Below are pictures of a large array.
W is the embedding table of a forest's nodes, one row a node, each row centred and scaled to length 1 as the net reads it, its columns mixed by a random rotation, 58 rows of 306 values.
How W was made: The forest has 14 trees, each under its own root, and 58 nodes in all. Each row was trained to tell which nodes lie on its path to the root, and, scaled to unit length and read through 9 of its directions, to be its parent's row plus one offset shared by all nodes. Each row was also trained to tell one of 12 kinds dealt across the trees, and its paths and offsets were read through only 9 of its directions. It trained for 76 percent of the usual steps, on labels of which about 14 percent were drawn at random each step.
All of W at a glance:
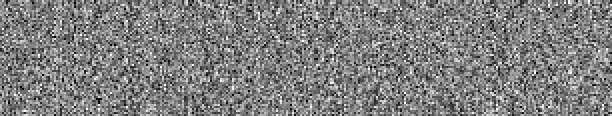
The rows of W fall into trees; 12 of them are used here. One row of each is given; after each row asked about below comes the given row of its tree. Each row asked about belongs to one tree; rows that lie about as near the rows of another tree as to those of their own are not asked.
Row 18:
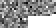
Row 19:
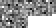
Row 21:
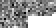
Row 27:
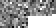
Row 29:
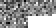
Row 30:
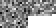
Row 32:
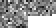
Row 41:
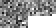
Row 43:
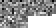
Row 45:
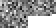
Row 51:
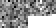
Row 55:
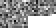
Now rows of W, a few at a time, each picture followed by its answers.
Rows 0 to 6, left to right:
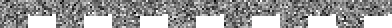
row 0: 21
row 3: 41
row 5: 45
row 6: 18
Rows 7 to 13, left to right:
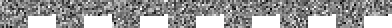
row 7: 45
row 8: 21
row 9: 18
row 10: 30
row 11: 19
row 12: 41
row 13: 29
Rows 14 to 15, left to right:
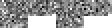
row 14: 21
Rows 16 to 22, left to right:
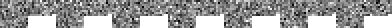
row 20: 55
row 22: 32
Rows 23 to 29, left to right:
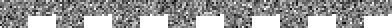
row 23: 18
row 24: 30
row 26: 29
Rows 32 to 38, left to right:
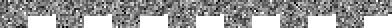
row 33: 45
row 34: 45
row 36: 19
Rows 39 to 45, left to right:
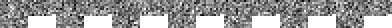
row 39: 32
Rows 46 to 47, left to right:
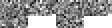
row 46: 51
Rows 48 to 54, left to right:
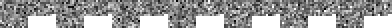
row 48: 41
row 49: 41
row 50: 51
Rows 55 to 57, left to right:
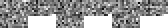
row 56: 29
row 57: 55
